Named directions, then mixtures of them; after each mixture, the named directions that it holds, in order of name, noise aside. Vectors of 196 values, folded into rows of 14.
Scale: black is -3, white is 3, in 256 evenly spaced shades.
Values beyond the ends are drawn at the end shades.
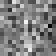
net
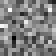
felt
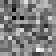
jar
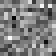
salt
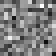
salt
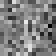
net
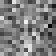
net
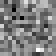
jar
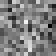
net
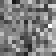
net, salt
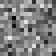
net, salt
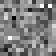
salt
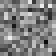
salt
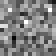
felt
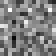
felt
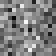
net, salt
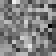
net, salt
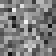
net, salt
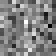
felt, net
